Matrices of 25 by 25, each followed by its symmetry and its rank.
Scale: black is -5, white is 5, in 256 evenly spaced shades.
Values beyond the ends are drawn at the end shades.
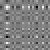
symmetric, rank one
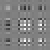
symmetric, rank one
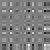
symmetric, rank one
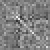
symmetric, rank five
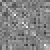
symmetric, rank five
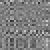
neither, rank three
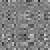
neither, rank three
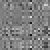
neither, rank three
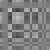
symmetric, rank one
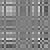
symmetric, rank one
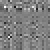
neither, rank three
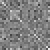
symmetric, rank five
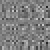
neither, rank three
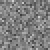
neither, full rank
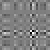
symmetric, rank one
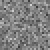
neither, full rank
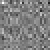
neither, rank three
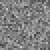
neither, full rank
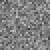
neither, full rank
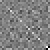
symmetric, rank five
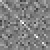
symmetric, rank five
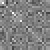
symmetric, rank five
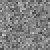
neither, full rank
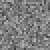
neither, full rank
